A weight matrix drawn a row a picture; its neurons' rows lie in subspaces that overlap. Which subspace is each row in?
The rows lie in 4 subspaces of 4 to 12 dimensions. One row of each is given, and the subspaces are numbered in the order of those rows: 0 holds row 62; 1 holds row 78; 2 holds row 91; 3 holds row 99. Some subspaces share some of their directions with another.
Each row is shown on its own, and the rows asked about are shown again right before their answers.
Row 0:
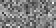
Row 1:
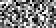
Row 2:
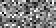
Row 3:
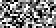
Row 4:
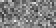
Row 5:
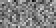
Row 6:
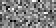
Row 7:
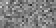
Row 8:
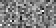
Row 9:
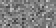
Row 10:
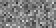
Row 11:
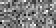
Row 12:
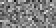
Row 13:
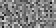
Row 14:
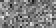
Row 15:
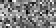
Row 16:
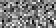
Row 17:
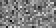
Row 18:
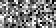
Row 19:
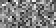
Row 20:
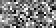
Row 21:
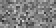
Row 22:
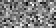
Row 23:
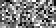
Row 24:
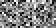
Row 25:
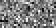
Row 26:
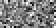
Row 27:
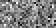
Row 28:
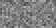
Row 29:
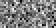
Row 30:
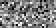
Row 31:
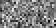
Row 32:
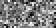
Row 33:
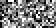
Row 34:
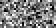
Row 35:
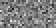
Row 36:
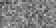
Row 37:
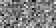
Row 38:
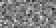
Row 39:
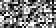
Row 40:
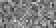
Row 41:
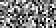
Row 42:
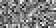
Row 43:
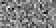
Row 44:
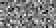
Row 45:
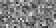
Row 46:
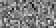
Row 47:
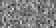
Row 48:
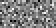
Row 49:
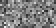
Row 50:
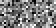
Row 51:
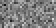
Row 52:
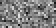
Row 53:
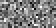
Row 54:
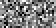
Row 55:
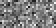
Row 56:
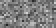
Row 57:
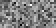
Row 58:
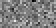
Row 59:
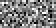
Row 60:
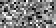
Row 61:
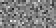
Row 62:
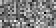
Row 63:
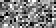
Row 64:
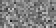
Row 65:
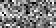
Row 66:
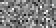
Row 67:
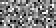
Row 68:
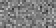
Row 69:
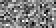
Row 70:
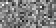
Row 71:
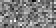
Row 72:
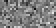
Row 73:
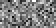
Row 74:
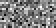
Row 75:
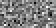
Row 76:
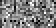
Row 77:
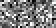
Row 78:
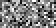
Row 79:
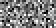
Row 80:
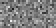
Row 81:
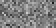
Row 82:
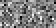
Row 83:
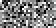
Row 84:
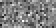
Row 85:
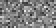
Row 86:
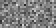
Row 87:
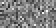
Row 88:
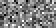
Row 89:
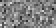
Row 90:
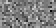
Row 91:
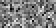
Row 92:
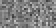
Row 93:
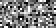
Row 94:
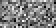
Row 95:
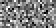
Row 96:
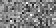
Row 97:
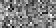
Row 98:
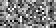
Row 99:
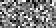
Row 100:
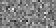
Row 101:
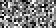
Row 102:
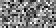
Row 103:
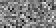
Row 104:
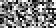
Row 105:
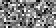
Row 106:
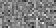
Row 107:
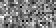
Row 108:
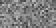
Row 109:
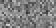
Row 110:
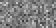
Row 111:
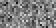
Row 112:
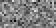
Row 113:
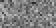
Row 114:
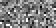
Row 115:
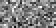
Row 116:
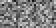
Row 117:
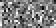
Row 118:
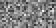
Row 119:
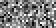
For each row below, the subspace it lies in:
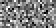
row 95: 1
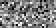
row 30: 0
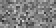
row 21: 0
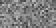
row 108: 0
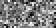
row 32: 0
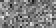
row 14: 3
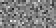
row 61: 3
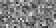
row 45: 0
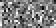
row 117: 2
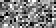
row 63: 3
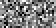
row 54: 0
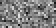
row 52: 0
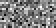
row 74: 0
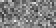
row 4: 3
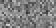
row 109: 3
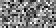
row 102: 0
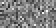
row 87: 0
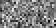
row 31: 2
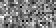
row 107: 3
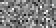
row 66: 3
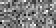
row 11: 2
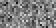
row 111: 1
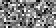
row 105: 0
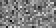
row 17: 0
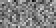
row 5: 1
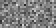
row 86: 2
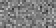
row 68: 0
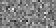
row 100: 1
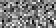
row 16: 2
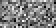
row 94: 0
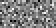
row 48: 3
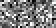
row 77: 3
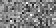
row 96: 0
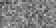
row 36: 2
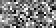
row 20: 0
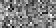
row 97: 3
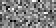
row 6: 1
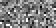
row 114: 0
